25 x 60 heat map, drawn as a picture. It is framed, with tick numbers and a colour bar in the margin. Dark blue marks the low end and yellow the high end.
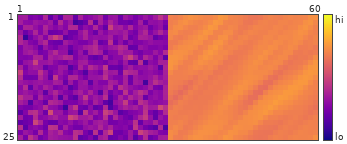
It is made of 1 by 2 panels. Panel 1,1: low, fine-grained. Panel 1,2: high, slanting up to the right, faint in contrast.
